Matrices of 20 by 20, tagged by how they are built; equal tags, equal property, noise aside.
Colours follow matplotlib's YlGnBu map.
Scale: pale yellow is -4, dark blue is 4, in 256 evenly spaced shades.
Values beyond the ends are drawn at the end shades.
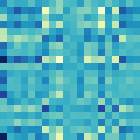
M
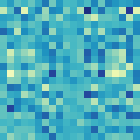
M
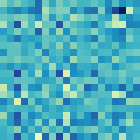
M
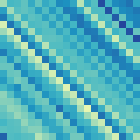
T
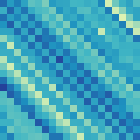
T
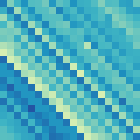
T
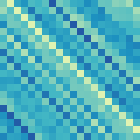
T
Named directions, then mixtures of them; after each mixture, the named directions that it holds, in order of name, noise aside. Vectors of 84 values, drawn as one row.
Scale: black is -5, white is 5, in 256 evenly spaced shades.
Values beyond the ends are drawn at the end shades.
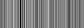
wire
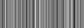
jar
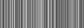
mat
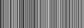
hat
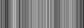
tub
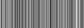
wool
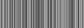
mat, wool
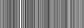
wire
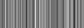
jar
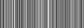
hat, mat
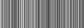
hat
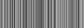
mat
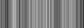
tub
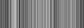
hat, tub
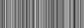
jar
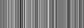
mat, wire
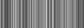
mat, tub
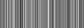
mat, wire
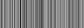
mat, wire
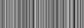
jar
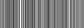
wire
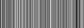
wool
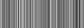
hat, wool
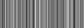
jar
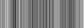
tub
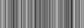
jar, tub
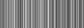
mat, wire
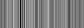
wire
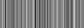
jar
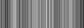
tub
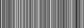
wool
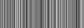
mat, wool
